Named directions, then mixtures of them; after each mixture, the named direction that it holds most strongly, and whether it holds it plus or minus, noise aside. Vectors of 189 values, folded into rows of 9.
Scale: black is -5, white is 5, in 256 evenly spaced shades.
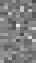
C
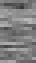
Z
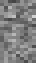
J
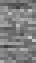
Z, plus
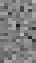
C, minus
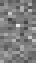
C, plus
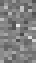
C, plus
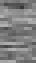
Z, plus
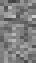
J, plus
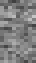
J, plus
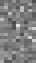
C, plus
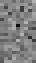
C, minus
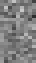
J, minus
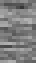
Z, plus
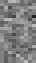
J, minus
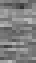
Z, plus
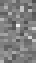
C, plus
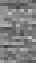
Z, plus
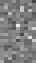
C, plus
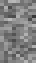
J, minus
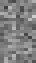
J, plus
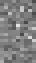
C, plus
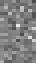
C, plus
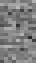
C, minus
